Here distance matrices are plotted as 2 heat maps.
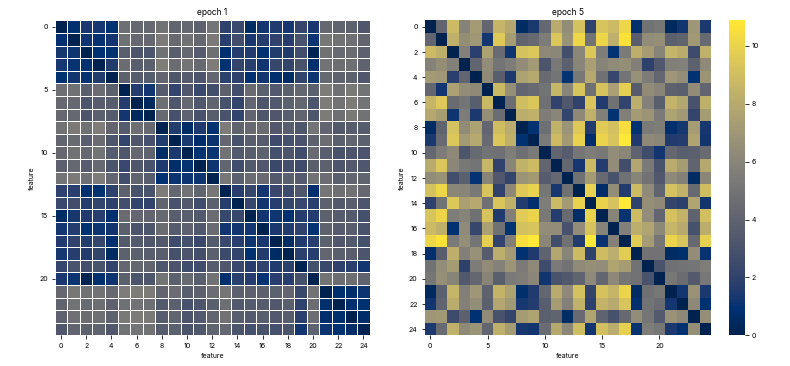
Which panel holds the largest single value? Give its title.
epoch 5
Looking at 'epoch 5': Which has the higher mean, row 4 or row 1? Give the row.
1
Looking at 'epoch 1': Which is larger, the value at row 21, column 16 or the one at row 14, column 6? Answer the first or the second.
the first
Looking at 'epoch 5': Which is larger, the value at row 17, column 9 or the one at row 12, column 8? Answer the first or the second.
the first
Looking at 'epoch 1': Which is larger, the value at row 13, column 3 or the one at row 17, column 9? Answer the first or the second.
the second
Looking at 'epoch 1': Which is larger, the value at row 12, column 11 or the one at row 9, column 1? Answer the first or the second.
the second
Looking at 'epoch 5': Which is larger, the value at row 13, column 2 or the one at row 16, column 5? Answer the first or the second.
the second
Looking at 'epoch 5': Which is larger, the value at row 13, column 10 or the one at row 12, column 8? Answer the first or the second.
the second
